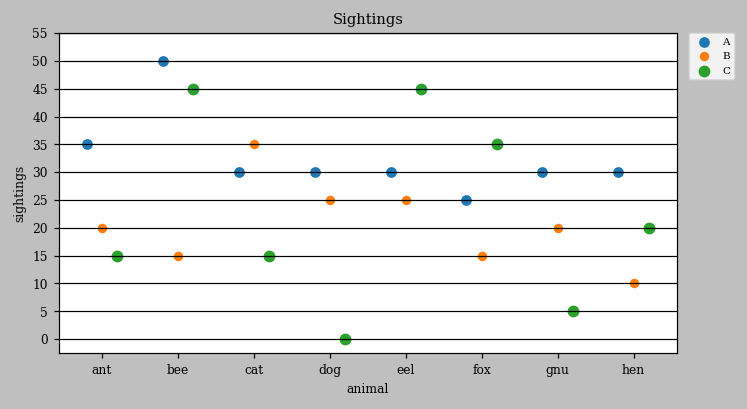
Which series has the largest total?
A
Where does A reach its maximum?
bee
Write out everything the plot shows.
Title: Sightings
x-axis: animal, ticks ant bee cat dog eel fox gnu hen
y-axis: sightings, ticks 0 5 10 15 20 25 30 35 40 45 50 55
Legend: A, B, C
Values:
A: 35 50 30 30 30 25 30 30
B: 20 15 35 25 25 15 20 10
C: 15 45 15 0 45 35 5 20
